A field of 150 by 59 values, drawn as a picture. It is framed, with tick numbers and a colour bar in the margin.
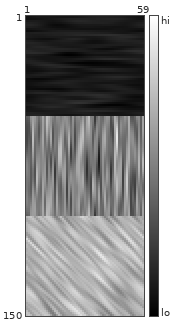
It is made of 3 by 1 panels. Panel 1,1: very low, streaked across, faint in contrast. Panel 2,1: middling, streaked downward, strong in contrast. Panel 3,1: high, slanting down to the right.
